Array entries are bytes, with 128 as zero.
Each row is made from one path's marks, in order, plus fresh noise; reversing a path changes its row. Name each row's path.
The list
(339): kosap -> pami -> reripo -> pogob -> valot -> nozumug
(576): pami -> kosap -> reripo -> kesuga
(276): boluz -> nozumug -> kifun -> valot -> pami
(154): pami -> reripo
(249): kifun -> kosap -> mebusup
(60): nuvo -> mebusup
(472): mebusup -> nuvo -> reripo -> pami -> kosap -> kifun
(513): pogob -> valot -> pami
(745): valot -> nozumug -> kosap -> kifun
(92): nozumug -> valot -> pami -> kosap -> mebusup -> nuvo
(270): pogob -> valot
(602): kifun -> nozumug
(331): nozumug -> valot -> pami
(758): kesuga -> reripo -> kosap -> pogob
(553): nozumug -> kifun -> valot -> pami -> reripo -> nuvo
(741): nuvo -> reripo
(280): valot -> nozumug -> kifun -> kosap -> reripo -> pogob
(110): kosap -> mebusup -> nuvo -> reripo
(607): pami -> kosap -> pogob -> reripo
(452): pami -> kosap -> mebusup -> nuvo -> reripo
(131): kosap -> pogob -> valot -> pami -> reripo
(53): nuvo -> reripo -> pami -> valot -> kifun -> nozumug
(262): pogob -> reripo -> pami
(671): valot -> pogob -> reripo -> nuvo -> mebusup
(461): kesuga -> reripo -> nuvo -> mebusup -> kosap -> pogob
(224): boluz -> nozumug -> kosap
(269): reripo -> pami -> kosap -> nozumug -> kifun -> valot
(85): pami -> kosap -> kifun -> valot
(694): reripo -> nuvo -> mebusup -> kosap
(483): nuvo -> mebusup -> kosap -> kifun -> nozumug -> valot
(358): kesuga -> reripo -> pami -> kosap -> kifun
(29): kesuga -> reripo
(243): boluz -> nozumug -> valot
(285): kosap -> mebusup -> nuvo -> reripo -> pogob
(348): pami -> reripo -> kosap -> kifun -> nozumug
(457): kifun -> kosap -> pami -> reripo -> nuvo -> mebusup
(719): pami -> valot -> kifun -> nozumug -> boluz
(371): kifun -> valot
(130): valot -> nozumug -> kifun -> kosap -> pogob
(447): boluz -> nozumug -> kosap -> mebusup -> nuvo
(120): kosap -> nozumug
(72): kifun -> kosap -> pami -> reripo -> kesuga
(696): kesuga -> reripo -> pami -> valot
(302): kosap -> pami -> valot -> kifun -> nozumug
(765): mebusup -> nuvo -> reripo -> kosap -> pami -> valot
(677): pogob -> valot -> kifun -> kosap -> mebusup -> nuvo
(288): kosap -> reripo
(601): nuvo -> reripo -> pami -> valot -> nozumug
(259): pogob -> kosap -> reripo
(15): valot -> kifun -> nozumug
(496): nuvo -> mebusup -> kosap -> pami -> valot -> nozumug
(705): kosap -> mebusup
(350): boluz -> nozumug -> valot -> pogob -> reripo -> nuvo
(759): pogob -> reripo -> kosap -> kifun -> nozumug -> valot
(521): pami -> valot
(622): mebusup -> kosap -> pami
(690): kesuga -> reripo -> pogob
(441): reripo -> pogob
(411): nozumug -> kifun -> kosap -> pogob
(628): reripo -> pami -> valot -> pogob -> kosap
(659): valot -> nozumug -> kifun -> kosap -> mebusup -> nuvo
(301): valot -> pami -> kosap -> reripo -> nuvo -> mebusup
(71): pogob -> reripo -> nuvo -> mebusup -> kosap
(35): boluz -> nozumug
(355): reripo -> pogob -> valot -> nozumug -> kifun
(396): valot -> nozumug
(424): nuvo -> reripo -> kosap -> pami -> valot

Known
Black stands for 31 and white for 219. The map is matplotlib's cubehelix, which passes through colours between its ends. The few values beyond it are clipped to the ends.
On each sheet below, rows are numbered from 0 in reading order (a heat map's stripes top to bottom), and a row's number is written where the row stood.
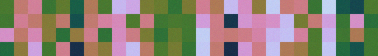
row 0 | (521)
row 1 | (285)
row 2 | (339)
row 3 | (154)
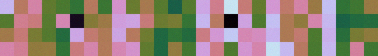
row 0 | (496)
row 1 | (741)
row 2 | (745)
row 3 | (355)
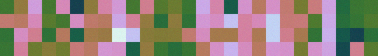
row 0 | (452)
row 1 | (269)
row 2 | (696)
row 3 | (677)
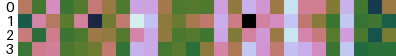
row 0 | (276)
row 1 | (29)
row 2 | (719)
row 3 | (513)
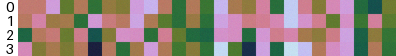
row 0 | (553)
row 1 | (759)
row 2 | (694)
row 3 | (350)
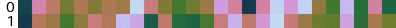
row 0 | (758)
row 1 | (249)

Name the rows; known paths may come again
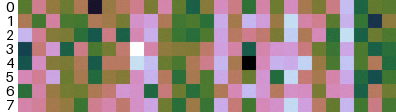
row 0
(60)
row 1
(276)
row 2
(396)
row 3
(576)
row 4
(690)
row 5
(553)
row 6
(677)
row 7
(355)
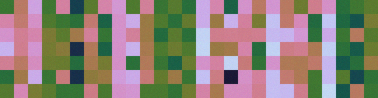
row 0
(452)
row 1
(331)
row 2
(339)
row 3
(601)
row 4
(92)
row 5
(154)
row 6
(270)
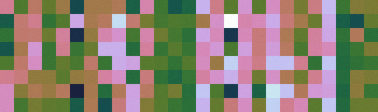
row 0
(447)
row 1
(85)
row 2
(110)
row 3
(457)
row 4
(513)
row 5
(659)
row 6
(350)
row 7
(243)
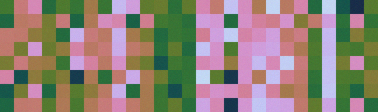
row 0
(521)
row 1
(71)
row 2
(745)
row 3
(348)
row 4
(411)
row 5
(35)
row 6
(622)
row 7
(259)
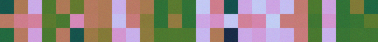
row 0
(607)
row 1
(269)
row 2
(262)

